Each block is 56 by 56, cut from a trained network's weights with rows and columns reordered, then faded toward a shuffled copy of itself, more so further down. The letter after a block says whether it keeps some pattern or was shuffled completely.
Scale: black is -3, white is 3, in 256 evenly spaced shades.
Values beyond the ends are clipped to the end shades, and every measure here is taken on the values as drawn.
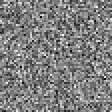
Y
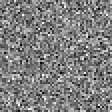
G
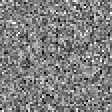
G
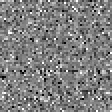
G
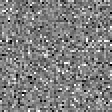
G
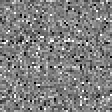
G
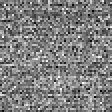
G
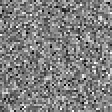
Y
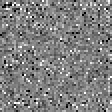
G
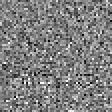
G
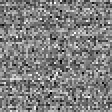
G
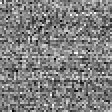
G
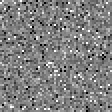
Y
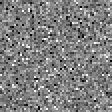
Y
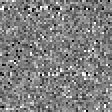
G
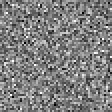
Y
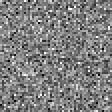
Y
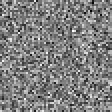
Y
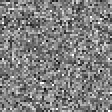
Y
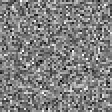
Y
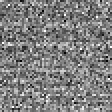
G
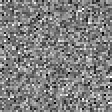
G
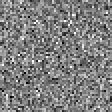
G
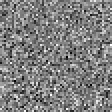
Y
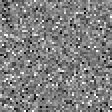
Y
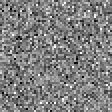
Y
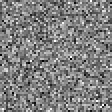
Y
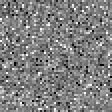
Y
